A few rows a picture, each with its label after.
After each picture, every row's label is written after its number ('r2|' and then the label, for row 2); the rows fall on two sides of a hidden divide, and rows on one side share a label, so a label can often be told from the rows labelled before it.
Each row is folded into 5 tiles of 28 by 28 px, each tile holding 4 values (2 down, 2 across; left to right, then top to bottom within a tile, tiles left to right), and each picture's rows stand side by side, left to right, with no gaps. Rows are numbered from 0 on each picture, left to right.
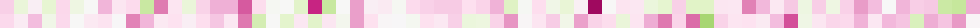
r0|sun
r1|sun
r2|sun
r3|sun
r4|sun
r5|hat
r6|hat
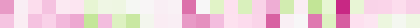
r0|sun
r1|hat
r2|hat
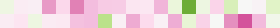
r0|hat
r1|sun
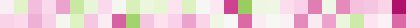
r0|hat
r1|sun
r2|hat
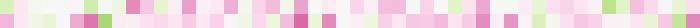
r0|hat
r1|hat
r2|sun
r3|hat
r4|sun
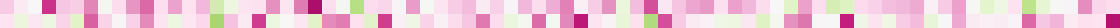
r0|hat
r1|hat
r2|sun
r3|hat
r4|sun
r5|sun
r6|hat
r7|sun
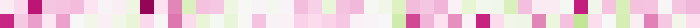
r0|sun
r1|sun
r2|sun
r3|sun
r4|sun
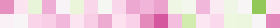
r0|hat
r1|sun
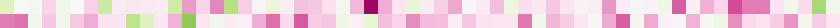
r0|hat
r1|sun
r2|sun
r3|sun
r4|hat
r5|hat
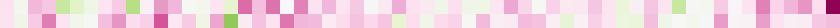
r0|sun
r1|sun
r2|sun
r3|sun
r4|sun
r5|hat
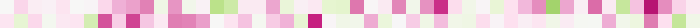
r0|sun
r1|sun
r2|sun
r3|sun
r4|sun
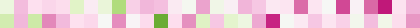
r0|hat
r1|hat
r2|hat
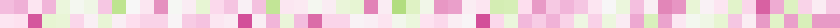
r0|sun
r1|sun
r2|sun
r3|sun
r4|sun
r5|hat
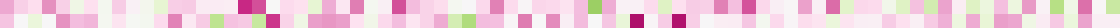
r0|hat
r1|sun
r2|hat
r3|sun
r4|hat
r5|hat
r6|sun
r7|sun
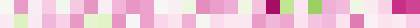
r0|hat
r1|hat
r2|hat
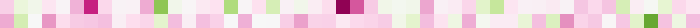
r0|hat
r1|sun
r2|hat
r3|hat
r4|sun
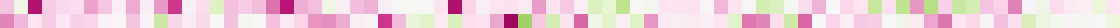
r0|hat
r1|hat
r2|sun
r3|hat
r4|sun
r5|sun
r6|sun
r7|sun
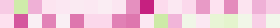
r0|hat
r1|hat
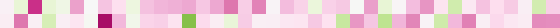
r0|sun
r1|sun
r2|hat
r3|hat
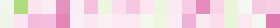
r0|hat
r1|hat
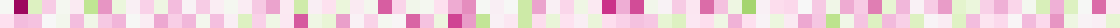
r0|sun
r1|hat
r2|sun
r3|hat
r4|hat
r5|sun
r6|sun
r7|sun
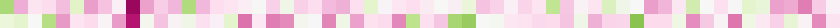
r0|hat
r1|sun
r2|hat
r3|sun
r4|sun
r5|sun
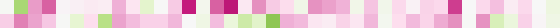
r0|hat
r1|hat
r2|hat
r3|sun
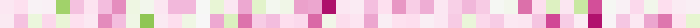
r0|sun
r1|sun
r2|hat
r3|sun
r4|sun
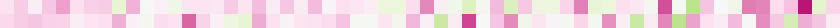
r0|hat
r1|hat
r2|sun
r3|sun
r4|sun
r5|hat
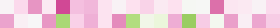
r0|hat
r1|sun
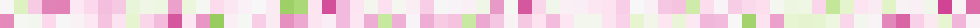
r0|hat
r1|sun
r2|hat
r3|sun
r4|sun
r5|sun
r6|hat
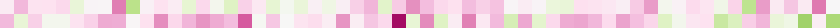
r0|sun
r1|sun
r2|hat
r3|sun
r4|hat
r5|hat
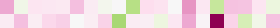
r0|sun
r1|hat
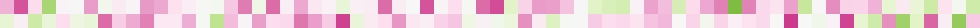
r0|sun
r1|hat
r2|sun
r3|sun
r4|sun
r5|hat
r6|sun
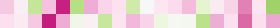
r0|hat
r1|sun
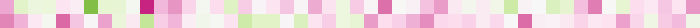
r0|sun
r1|sun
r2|sun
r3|sun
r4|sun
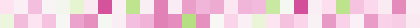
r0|sun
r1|sun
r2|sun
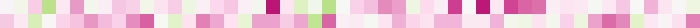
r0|sun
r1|hat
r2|sun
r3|hat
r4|hat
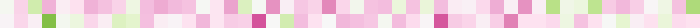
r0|sun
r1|hat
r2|hat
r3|sun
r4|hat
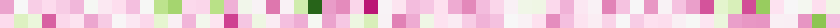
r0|hat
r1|hat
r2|hat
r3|hat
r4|hat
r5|sun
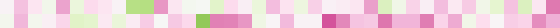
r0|sun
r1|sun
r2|hat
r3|hat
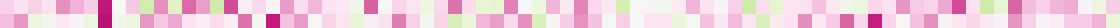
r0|sun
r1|hat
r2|hat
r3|sun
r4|sun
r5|sun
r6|hat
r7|hat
